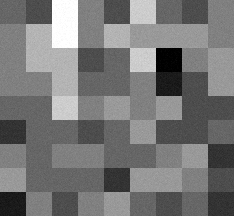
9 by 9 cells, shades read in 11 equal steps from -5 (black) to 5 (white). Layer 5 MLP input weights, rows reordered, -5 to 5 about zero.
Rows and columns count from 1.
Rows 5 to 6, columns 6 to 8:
0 1 -2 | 1 -2 -2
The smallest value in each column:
-4 -2 -2 -2 -3 -1 -5 -2 -3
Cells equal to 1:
13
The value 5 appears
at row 1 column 3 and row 2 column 3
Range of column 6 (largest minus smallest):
4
